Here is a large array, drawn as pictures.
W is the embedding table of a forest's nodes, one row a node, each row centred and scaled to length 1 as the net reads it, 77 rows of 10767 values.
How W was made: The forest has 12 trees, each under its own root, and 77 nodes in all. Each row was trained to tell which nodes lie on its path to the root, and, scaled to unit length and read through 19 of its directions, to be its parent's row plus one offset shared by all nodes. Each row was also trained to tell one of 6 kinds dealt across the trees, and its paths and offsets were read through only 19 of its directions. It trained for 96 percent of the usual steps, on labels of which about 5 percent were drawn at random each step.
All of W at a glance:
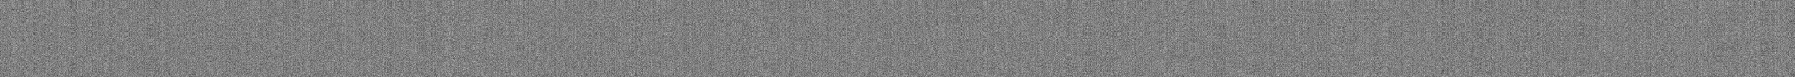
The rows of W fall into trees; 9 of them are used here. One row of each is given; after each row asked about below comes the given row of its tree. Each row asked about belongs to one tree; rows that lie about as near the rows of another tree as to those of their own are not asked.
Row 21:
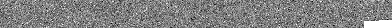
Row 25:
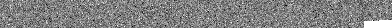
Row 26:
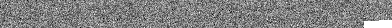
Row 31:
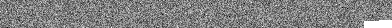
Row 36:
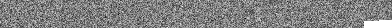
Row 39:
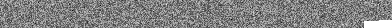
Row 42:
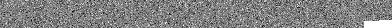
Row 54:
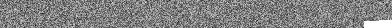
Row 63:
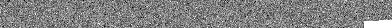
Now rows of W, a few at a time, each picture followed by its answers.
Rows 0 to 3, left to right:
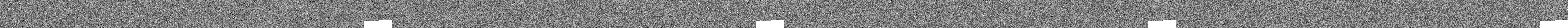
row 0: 39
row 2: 25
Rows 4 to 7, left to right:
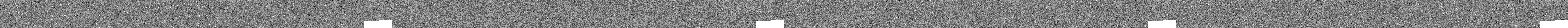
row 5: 63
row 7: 21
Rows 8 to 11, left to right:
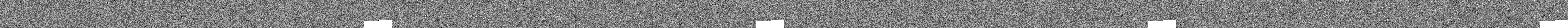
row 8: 25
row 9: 54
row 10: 42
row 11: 42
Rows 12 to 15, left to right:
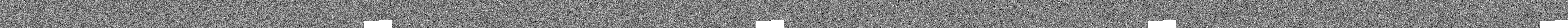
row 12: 63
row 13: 54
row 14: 39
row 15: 21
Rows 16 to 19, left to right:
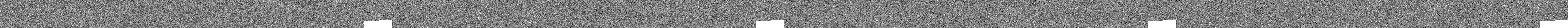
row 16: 25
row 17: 39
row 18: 63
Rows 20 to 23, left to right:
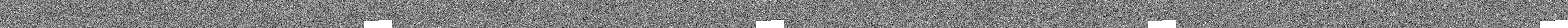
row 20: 21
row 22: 63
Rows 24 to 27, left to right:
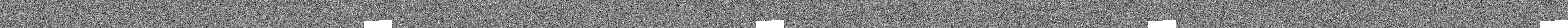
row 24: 63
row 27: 31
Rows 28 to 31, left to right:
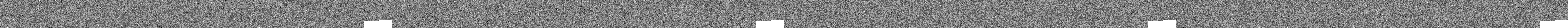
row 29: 25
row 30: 42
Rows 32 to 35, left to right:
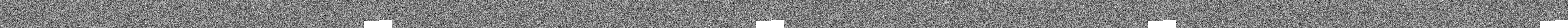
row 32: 25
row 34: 25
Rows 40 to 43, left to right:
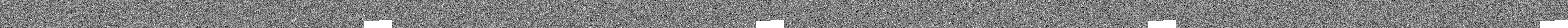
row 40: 36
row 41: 39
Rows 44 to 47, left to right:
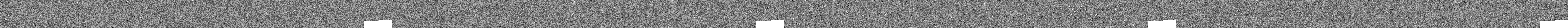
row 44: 63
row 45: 26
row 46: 42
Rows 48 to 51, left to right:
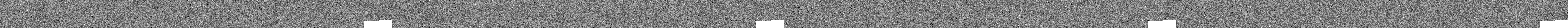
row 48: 42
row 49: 26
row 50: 63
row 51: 42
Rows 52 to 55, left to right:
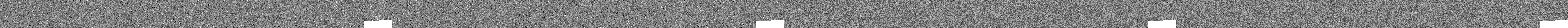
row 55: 42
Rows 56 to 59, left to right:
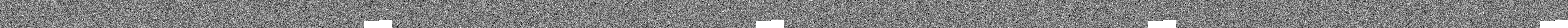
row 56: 31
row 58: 42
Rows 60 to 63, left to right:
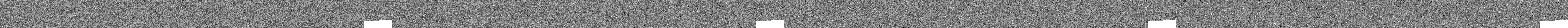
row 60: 36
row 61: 26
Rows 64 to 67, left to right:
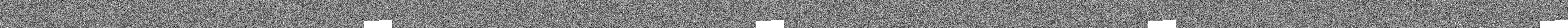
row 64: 25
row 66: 54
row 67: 63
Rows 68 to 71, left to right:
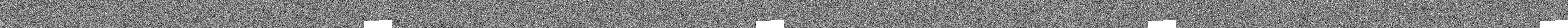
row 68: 25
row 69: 63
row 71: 25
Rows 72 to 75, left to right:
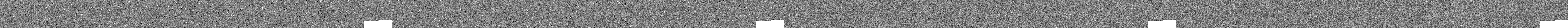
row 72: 39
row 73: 42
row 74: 21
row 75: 21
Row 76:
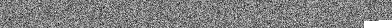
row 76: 31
